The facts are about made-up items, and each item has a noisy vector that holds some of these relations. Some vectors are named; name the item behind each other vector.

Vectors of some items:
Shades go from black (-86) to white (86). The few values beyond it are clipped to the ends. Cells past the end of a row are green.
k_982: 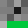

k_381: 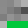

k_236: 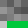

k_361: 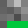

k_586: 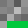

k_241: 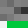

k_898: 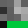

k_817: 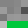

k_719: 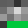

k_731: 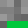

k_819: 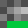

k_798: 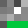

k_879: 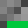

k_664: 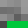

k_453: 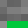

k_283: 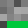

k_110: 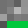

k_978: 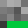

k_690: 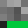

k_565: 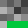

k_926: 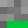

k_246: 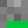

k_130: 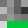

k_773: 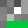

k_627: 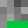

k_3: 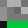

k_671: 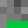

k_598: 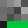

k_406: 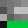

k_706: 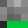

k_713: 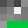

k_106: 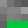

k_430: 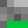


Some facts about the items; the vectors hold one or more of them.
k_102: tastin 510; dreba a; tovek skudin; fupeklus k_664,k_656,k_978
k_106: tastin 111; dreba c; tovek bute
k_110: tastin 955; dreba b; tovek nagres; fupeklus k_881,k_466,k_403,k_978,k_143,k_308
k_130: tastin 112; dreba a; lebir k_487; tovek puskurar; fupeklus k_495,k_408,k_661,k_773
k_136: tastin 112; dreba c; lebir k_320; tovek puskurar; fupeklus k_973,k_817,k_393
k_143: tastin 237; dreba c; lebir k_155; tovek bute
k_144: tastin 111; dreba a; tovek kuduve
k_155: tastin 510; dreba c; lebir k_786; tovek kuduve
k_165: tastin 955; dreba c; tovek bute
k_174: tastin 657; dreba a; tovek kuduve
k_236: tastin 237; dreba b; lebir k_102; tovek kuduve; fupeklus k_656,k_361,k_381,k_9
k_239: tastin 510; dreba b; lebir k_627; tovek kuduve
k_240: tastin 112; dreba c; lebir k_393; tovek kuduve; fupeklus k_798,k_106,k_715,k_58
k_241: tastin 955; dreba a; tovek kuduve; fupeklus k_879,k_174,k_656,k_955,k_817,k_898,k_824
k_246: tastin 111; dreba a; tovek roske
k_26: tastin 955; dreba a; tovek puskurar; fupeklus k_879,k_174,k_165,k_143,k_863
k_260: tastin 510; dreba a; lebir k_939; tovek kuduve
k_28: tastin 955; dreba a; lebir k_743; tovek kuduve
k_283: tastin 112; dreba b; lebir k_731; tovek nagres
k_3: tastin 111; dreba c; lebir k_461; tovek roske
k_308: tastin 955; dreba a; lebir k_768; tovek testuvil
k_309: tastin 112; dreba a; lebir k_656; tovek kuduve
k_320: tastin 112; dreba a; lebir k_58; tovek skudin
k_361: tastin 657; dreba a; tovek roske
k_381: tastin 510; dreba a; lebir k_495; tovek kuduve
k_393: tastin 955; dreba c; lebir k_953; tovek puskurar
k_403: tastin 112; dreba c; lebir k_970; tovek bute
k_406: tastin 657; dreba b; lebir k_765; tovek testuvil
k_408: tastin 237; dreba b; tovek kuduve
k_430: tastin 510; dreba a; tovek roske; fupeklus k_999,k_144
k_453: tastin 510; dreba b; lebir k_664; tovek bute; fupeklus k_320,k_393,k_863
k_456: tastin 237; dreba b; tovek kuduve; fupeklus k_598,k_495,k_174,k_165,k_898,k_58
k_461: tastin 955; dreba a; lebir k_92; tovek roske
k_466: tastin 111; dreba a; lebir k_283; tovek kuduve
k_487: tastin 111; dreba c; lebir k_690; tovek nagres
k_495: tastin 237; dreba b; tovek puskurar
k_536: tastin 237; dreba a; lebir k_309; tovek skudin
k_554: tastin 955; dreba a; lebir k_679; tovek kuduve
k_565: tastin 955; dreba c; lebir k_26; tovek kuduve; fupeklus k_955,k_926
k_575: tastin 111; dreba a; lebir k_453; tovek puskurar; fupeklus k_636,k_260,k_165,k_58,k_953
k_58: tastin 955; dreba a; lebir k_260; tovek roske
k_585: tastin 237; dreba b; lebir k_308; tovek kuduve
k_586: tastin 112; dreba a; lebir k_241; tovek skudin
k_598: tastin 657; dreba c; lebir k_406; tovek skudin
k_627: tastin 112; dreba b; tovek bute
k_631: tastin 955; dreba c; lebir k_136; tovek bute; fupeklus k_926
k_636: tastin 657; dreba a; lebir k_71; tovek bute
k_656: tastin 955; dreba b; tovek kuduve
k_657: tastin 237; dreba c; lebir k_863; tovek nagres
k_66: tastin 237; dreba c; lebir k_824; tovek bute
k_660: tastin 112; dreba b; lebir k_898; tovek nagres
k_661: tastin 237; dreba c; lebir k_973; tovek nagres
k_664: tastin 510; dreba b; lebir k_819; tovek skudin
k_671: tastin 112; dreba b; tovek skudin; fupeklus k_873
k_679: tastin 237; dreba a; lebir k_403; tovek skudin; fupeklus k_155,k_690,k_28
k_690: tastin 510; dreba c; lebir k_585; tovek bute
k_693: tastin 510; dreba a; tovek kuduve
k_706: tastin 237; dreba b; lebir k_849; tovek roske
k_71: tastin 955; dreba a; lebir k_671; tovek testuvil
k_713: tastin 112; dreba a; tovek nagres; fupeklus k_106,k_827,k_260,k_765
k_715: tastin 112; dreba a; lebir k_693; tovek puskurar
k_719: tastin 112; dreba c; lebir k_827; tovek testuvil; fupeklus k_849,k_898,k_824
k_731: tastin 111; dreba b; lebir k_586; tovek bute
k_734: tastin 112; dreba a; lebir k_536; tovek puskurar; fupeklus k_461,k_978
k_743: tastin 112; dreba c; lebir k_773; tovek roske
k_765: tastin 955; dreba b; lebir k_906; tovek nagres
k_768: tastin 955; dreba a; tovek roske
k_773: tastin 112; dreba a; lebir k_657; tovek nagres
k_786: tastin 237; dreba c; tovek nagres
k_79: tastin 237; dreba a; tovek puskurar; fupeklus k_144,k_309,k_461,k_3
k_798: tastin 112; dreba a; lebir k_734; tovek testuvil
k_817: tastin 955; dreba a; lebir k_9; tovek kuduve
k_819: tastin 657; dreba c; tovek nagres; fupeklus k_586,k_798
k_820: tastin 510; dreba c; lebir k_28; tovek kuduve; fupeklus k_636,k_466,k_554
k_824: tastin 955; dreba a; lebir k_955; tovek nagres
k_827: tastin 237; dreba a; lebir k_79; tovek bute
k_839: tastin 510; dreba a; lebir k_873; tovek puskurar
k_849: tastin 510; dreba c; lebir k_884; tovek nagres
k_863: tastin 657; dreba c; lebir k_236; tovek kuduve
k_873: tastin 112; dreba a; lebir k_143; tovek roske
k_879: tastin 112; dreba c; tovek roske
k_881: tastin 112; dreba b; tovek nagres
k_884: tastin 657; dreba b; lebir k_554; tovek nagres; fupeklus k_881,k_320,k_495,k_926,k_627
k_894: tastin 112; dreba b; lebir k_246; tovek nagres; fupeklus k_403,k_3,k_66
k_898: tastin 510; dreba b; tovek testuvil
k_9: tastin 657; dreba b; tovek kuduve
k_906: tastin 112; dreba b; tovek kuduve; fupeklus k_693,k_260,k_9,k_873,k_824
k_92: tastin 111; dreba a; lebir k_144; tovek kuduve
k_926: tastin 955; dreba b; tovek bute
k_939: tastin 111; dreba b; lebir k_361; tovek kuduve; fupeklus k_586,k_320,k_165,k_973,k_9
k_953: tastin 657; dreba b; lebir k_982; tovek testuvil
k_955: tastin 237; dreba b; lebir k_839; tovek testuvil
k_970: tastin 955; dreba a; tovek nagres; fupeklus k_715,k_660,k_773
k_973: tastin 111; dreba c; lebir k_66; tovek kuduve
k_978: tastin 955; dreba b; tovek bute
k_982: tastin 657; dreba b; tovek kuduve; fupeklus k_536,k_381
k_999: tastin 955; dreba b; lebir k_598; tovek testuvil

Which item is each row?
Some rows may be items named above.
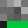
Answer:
k_690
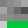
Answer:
k_92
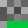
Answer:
k_143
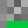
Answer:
k_320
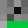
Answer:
k_982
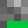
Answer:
k_361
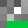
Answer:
k_773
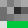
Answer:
k_839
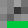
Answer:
k_239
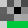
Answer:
k_155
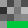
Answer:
k_786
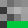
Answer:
k_955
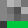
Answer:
k_978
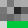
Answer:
k_839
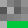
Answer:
k_873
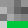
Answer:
k_715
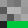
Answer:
k_661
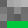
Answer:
k_430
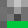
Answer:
k_536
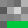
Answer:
k_824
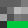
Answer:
k_884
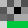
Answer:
k_155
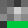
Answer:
k_719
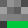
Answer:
k_743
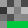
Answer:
k_786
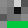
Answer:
k_495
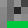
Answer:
k_863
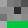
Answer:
k_393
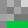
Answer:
k_461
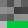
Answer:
k_456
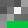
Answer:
k_970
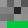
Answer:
k_9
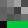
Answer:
k_598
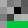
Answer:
k_973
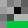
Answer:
k_973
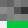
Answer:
k_241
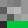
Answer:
k_661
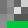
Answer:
k_679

